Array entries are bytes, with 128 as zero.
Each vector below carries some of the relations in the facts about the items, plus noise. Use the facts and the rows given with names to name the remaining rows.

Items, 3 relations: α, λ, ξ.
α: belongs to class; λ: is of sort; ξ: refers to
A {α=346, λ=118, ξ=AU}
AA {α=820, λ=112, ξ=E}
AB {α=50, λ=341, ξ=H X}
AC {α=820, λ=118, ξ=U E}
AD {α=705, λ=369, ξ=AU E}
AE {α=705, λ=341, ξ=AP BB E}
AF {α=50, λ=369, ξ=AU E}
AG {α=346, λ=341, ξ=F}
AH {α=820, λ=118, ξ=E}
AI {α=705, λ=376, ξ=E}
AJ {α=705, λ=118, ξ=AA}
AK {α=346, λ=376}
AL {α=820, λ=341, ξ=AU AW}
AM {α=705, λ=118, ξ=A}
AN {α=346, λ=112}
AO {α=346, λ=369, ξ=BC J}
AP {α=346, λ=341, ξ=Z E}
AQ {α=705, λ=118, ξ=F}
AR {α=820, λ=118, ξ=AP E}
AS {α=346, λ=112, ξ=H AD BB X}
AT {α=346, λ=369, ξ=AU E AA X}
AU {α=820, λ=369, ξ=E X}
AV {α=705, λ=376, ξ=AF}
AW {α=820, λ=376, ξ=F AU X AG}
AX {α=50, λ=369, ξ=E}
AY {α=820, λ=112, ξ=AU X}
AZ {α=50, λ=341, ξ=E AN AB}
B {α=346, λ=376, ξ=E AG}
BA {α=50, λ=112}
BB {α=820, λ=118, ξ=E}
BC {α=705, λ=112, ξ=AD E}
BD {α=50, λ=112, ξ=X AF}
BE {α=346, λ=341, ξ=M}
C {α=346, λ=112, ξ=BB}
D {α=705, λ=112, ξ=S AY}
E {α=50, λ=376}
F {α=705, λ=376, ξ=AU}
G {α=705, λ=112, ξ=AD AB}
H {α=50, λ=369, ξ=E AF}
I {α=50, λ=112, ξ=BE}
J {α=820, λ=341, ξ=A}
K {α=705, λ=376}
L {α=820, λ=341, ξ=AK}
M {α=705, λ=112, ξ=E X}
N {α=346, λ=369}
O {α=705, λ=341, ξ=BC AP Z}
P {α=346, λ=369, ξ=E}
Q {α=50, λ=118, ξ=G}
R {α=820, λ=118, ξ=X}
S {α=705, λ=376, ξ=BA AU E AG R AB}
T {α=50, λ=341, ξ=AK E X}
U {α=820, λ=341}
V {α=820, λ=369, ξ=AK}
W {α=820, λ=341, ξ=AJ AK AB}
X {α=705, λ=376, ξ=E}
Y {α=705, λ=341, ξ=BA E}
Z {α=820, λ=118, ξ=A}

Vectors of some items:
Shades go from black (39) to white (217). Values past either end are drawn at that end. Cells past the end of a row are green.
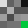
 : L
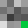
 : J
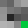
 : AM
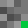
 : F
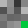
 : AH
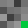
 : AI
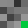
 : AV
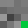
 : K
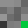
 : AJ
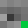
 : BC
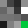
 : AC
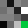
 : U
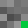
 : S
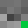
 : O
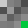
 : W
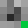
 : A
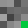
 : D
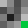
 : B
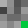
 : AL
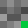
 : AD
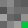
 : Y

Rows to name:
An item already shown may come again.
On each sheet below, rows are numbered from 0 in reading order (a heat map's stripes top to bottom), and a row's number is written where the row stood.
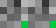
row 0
AX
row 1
AH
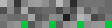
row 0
AH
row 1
G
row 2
C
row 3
O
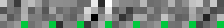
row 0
BD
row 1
R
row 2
AJ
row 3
I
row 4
N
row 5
T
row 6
E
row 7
AK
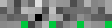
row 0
AR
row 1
BE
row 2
D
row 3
Z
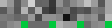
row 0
BB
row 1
V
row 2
AO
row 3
Q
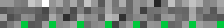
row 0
G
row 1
AN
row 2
AP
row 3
Q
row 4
M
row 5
AQ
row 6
BA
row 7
Z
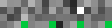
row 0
AG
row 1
AR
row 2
AC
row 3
AU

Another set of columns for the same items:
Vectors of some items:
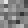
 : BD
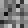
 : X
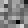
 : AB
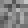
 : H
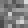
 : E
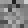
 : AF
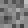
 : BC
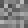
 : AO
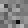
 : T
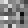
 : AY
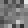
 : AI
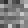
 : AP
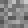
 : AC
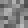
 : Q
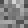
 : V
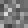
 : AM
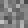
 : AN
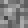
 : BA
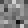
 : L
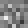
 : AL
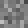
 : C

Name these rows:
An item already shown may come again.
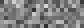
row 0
V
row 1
J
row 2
AK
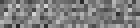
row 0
J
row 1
J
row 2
AG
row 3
AQ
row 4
M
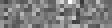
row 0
O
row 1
AQ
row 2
R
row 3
AJ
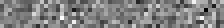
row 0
AQ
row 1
Z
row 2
A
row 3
U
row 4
BE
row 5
J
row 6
AX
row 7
AU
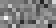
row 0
AL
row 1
AD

